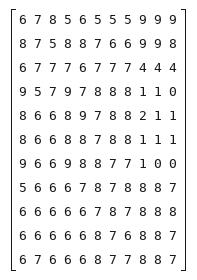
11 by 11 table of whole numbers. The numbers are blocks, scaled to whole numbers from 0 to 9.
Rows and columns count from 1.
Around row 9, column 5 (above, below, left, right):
7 6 6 7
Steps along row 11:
up down same same up down same up same down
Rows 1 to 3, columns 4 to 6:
5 6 5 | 8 8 7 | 7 6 7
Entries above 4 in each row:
11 11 8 8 8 8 8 11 11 11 11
